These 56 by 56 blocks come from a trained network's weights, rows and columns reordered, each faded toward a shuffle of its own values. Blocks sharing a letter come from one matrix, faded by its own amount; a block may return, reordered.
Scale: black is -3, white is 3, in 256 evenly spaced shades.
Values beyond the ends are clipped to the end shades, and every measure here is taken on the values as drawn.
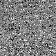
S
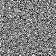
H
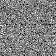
S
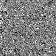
S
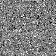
S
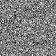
H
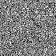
H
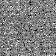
S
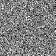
H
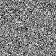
H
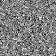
H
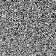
H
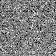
S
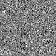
H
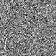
H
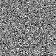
H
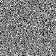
H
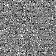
S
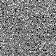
S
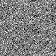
H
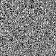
H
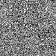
H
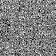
S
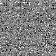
S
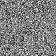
H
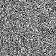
H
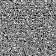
S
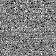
S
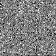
S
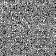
S
